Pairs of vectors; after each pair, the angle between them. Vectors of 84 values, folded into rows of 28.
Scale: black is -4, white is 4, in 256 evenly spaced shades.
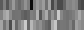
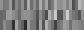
partly opposed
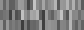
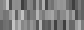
orthogonal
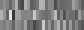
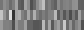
nearly parallel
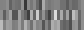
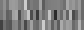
nearly opposite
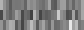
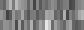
orthogonal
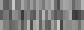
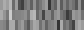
partly opposed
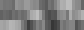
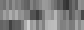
nearly opposite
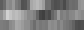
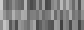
orthogonal
